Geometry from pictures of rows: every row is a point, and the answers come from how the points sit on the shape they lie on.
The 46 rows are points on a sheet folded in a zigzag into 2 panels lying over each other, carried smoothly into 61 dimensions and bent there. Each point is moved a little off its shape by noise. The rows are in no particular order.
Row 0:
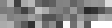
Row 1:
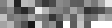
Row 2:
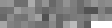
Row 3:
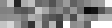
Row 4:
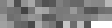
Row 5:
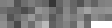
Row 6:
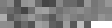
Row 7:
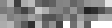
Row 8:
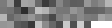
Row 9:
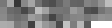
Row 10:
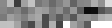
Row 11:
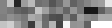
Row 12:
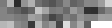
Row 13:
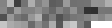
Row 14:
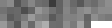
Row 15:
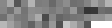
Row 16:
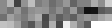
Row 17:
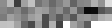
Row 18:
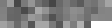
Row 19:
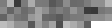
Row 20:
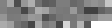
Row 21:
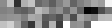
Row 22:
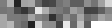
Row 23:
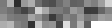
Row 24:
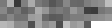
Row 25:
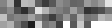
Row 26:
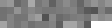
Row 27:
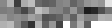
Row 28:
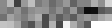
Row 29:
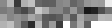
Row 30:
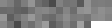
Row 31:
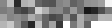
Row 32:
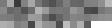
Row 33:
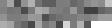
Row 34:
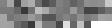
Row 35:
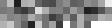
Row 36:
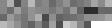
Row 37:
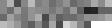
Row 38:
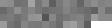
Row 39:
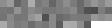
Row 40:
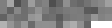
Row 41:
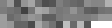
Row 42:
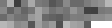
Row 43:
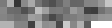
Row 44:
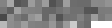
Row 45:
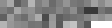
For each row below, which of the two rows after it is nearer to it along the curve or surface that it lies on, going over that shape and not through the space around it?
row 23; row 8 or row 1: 1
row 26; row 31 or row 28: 28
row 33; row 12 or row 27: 27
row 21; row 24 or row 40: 24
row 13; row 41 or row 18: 18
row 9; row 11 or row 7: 11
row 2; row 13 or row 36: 36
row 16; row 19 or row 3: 3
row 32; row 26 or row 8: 8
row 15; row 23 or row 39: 39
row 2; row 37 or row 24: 37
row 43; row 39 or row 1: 1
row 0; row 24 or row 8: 8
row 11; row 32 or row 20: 32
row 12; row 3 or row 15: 3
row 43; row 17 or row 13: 13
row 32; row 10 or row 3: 3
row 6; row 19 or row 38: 38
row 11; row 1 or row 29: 29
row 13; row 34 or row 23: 23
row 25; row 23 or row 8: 8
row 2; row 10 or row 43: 10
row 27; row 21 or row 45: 21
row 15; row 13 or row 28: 28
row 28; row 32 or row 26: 26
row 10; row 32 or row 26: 26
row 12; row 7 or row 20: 7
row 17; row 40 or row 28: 28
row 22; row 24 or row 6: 24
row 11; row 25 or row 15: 25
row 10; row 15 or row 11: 15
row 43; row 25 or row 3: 3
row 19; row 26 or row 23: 23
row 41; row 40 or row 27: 27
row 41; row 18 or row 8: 8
